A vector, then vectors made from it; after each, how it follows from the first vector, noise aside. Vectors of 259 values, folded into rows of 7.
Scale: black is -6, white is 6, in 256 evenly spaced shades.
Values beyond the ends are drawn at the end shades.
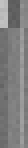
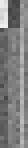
scaled up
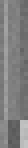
reversed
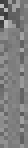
sign-scrambled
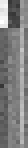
scaled up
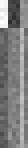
scaled up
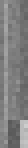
reversed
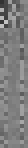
sign-scrambled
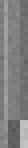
reversed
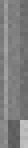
reversed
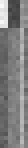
scaled up
